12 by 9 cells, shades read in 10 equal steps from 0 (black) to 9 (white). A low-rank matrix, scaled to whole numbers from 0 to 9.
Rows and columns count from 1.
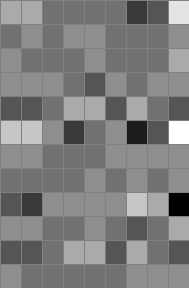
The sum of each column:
55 53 51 52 56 50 52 51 60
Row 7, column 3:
4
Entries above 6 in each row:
1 0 0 0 0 3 0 0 1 0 0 0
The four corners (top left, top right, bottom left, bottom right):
6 8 5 5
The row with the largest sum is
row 6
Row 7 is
5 5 4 4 4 5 5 5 5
